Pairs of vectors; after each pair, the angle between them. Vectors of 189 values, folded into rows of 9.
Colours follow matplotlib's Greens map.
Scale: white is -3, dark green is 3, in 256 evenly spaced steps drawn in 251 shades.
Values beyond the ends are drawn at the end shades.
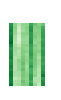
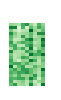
partly aligned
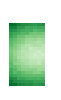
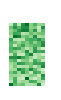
orthogonal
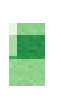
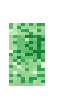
partly aligned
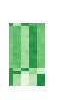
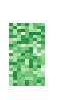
orthogonal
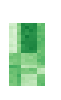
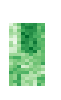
nearly parallel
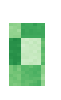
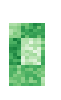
nearly parallel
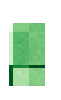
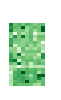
partly opposed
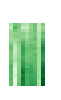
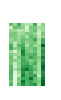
nearly parallel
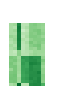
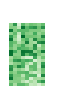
partly opposed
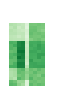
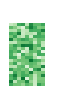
orthogonal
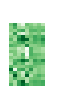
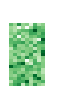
orthogonal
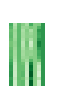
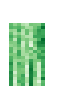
nearly parallel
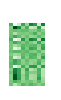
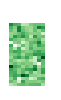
orthogonal
